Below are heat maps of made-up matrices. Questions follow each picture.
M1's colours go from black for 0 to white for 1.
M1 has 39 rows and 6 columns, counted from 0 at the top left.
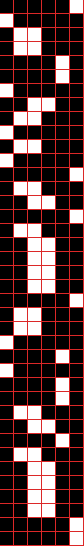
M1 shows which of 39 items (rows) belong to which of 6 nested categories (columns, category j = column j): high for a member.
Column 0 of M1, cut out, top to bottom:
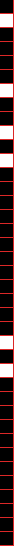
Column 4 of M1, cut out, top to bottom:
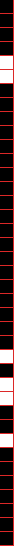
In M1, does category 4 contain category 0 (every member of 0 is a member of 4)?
no
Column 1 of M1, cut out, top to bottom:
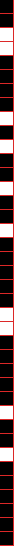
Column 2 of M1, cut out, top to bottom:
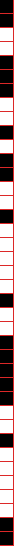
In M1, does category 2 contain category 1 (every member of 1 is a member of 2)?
yes
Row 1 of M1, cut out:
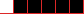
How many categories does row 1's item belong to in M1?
1
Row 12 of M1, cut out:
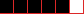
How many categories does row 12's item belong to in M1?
1
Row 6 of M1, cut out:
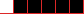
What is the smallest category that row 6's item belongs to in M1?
0
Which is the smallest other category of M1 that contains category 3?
2
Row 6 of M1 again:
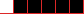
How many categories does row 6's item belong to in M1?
1
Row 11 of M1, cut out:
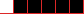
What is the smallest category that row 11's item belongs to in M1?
0
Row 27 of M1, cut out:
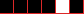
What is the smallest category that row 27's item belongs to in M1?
4
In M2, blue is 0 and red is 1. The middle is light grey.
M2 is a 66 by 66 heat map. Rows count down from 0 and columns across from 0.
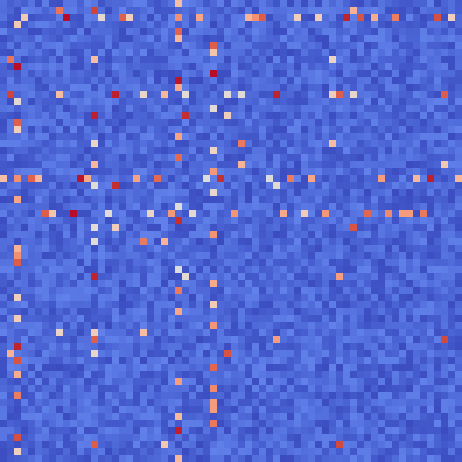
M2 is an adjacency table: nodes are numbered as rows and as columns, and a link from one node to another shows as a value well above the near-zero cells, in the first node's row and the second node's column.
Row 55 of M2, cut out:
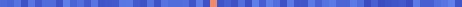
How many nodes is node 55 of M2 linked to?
1
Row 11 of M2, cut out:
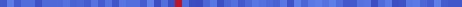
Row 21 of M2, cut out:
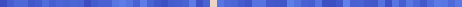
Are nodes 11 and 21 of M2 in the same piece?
no
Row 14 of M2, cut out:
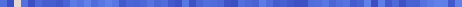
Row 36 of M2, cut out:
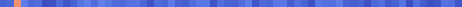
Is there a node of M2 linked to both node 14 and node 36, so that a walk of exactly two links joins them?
yes
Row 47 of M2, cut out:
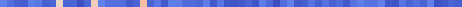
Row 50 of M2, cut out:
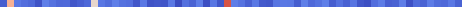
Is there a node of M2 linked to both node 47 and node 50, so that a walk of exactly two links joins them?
yes
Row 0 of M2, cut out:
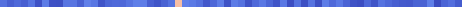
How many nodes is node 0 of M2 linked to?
1
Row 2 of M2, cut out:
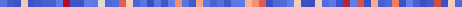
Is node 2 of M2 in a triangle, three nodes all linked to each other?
no
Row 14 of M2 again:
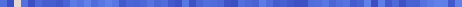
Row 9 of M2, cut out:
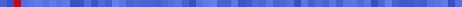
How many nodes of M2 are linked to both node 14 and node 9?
1
